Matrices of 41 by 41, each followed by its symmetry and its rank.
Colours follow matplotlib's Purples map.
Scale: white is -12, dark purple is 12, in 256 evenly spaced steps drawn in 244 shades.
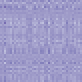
neither, rank three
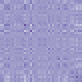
symmetric, rank three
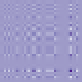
symmetric, rank one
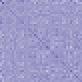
symmetric, rank five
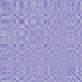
symmetric, rank three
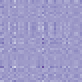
neither, rank three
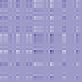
symmetric, rank one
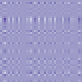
neither, rank one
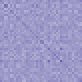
symmetric, rank five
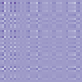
neither, rank one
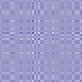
symmetric, rank one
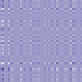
neither, rank one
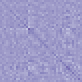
symmetric, rank five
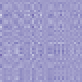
neither, rank three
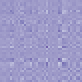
symmetric, rank three
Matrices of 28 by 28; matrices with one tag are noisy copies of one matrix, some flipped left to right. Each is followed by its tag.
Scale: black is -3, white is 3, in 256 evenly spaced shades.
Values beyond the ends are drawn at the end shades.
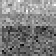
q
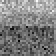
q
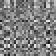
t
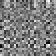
t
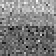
q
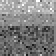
q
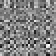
t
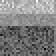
q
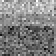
q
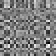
t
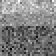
q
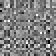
t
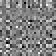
t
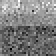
q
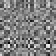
t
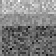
q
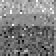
q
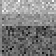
q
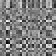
t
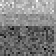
q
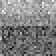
q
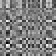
t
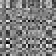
t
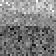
q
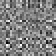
t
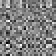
t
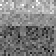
q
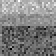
q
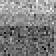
q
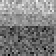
q
